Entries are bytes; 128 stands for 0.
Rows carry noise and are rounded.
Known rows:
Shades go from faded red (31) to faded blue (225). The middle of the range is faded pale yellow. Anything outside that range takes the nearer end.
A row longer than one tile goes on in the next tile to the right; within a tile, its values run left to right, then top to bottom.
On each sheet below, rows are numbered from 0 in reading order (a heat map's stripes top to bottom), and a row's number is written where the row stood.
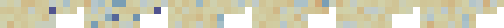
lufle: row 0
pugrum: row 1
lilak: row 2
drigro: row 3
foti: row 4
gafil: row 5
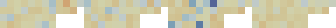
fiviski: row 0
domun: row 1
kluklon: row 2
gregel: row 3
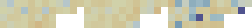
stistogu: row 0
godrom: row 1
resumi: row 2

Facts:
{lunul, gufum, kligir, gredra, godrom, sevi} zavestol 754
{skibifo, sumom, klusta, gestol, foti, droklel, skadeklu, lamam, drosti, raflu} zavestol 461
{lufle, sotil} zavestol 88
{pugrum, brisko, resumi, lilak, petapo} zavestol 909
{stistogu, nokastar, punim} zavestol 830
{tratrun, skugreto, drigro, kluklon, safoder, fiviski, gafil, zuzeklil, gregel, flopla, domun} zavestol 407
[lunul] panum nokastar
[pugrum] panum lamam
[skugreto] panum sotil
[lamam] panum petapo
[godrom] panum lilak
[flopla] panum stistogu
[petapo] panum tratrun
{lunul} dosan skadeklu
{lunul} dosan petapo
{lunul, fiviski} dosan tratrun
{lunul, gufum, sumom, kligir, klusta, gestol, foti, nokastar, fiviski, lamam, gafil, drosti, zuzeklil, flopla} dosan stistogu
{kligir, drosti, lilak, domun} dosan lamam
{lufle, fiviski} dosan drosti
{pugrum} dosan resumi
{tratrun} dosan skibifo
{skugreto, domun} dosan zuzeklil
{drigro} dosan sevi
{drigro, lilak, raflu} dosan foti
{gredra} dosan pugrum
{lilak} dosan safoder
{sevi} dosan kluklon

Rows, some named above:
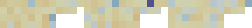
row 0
lilak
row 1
petapo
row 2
tratrun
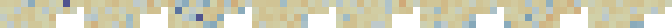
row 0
petapo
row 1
gafil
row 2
gredra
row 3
lilak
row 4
fiviski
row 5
raflu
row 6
sevi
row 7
lunul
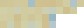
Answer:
lilak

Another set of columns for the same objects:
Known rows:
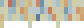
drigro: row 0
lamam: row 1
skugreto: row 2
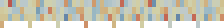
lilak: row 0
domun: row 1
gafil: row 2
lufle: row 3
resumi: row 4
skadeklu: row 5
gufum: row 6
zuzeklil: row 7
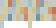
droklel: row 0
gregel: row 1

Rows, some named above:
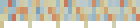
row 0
tratrun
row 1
skugreto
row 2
raflu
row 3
gredra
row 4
gredra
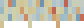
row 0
lunul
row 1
kluklon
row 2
pugrum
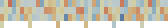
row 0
raflu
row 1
sevi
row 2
safoder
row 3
fiviski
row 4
skibifo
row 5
raflu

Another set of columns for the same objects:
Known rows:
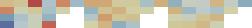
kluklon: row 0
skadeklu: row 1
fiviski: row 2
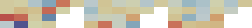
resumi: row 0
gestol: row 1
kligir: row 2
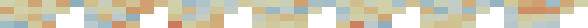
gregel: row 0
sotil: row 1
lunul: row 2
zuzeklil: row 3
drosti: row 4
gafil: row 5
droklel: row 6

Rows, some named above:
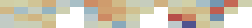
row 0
safoder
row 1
skibifo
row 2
pugrum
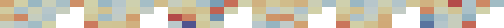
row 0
petapo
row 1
gufum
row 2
pugrum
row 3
tratrun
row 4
lunul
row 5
kluklon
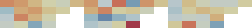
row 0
skibifo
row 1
sevi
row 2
raflu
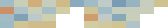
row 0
drigro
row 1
lilak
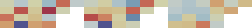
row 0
gredra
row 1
pugrum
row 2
lufle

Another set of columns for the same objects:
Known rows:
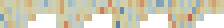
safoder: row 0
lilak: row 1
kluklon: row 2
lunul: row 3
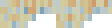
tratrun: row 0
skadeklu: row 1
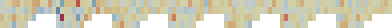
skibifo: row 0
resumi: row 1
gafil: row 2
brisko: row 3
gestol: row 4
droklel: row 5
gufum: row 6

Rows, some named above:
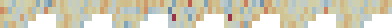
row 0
drigro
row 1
lufle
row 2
petapo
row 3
resumi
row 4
gredra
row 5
raflu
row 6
lufle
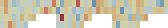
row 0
lilak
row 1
pugrum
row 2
sevi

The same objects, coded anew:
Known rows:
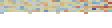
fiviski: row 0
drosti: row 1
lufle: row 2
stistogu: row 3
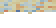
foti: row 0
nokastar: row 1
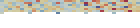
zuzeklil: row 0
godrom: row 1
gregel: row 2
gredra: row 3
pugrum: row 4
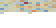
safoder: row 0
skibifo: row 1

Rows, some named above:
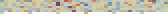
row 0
lufle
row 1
lufle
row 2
gredra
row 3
sevi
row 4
raflu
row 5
lunul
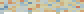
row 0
drigro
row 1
petapo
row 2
lufle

